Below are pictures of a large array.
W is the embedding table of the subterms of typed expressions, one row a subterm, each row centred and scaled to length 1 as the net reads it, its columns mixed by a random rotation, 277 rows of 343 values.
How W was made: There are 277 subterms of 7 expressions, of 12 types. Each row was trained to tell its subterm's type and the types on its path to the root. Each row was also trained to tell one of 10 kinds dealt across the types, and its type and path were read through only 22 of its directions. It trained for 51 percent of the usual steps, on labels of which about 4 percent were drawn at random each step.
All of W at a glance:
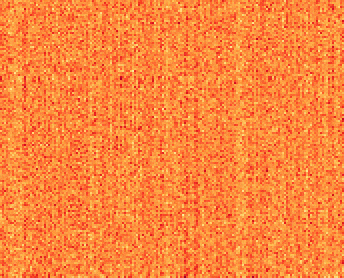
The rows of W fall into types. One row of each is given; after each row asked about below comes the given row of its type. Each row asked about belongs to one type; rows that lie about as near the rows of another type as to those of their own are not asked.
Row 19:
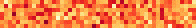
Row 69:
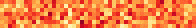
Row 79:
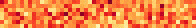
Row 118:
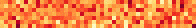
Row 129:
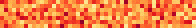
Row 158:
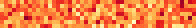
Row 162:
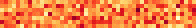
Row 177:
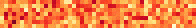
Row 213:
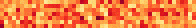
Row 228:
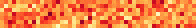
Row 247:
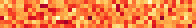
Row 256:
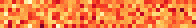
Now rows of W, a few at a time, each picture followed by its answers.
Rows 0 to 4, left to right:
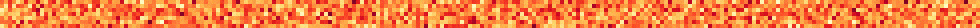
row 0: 213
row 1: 69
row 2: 19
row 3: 158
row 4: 213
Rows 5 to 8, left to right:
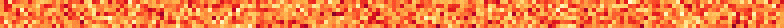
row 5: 158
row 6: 129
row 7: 158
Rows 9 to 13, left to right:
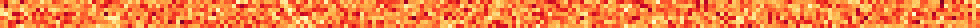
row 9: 256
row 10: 158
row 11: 228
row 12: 158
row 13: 177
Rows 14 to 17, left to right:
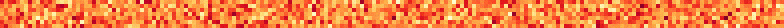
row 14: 177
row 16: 19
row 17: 256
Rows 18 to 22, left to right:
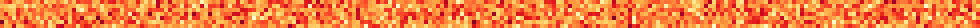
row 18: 177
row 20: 69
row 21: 69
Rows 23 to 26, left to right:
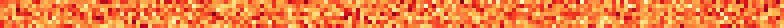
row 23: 162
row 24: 177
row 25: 213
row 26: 158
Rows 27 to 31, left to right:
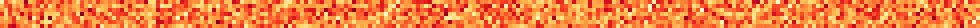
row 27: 162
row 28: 69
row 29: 213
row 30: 129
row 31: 79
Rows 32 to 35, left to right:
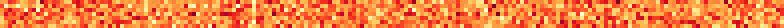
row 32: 177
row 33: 69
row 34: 256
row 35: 129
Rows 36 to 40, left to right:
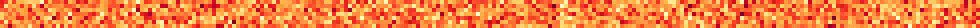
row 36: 79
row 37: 158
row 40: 158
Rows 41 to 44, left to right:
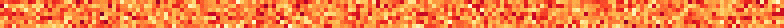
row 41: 129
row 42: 118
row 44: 177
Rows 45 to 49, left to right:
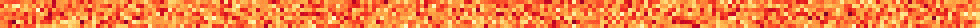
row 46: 158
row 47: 158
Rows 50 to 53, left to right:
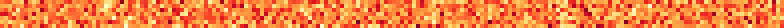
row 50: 69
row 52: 158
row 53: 256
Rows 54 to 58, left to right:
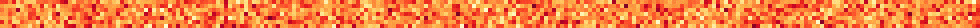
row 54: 247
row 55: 79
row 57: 79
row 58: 158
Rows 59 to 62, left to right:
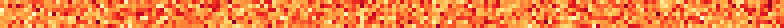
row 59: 213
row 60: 129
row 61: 118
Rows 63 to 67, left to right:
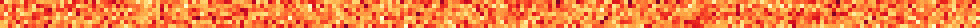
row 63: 79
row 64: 129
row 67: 247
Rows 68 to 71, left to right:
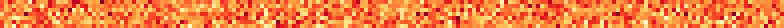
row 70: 228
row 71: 247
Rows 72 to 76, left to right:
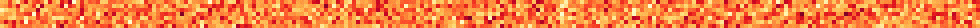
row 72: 162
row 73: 19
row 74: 213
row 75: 129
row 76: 79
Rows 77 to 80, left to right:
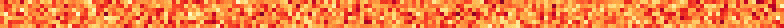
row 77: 256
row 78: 79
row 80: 118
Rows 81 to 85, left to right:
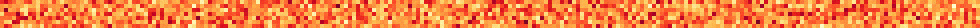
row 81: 177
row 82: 228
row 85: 162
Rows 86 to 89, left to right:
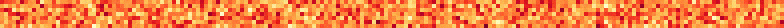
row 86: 118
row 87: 256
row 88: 69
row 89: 69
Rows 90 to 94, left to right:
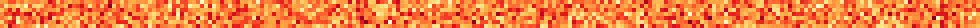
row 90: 162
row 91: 69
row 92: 162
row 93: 256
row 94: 162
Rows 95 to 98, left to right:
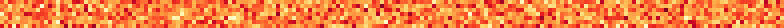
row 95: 69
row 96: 247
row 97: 177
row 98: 158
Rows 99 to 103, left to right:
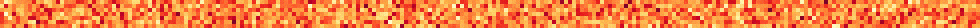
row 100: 118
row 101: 19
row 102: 19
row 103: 69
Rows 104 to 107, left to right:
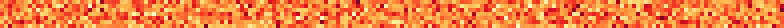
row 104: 118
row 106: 19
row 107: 79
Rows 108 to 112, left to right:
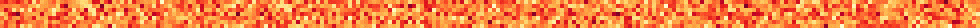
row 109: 162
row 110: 213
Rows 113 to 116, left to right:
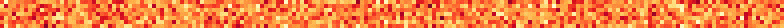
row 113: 213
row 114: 79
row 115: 129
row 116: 118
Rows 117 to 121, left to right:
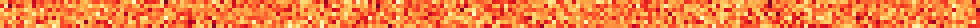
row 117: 129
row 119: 213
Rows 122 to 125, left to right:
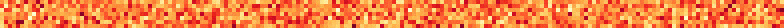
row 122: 118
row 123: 177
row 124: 79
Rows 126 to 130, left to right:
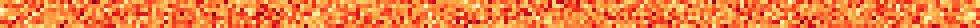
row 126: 162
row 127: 79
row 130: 118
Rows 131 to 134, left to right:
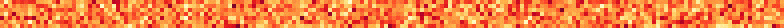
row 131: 129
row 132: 79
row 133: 247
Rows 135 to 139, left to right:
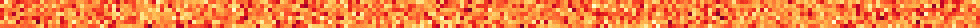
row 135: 118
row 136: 158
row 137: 19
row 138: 69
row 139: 162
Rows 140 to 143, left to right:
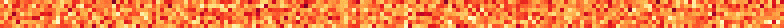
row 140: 19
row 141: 118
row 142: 247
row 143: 247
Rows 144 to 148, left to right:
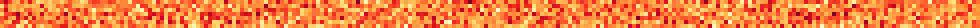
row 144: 177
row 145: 79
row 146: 79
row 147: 129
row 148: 118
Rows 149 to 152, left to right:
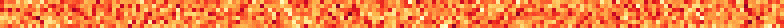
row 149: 162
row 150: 19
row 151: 69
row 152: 228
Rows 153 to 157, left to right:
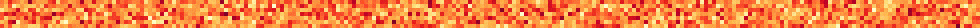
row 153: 213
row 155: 228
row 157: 69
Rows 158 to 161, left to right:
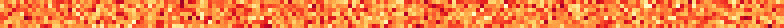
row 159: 247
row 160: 228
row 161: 118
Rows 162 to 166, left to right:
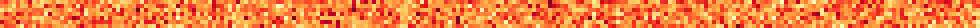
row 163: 19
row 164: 228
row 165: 129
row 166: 228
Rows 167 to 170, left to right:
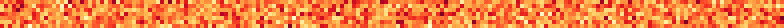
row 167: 19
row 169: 247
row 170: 256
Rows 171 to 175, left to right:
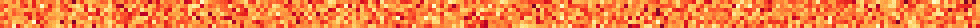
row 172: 256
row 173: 69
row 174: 213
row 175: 247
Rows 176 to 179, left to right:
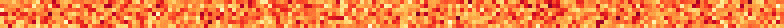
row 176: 19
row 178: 228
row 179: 256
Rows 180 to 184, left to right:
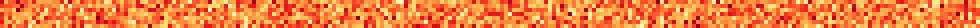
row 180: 129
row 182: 158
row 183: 228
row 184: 162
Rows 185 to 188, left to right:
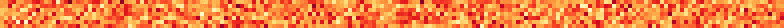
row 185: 213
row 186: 79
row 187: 177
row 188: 162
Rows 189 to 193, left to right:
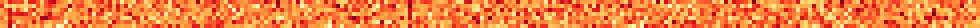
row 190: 228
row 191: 129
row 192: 129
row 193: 177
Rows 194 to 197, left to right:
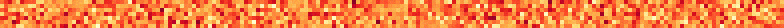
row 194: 177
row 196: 162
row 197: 19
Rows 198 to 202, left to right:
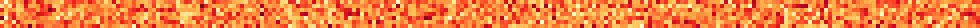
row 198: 69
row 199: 158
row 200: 69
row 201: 129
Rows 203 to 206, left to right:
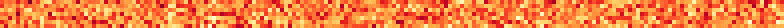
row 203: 129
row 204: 213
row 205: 247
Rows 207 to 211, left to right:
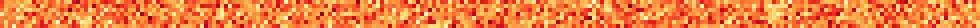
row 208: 256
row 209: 162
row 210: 69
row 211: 213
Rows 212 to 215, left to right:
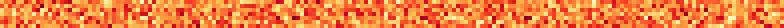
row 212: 247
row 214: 213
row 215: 118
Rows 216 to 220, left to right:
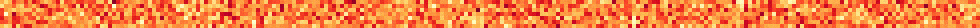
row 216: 228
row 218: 158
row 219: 162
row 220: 228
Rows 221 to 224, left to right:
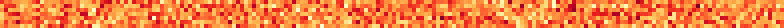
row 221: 118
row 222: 19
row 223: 129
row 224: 162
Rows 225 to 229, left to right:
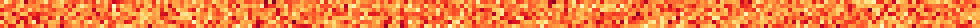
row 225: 118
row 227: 69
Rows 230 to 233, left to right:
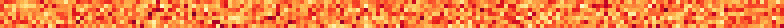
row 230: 177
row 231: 247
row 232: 256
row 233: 158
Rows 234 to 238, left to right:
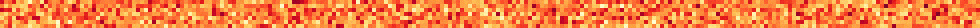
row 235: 162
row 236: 256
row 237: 213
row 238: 19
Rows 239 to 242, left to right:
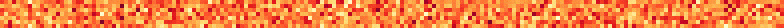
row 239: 256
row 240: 19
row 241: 118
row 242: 118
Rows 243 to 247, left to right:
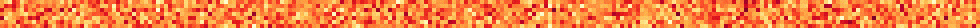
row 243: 158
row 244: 256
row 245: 256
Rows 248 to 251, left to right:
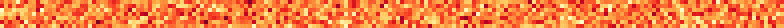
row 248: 79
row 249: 247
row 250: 247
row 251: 158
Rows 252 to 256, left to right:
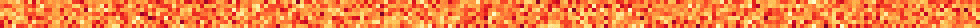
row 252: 158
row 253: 177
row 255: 129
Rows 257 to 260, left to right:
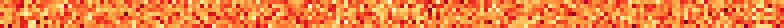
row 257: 256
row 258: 162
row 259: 213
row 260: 158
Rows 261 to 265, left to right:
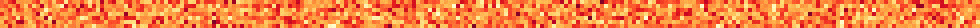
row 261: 118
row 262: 118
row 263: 19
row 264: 129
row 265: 228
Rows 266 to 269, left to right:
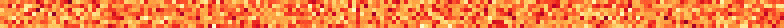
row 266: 213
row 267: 158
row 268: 228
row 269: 256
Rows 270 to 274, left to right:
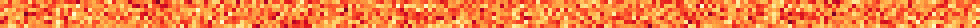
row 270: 228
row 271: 162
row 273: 162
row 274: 247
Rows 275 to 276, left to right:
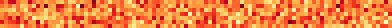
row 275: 177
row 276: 247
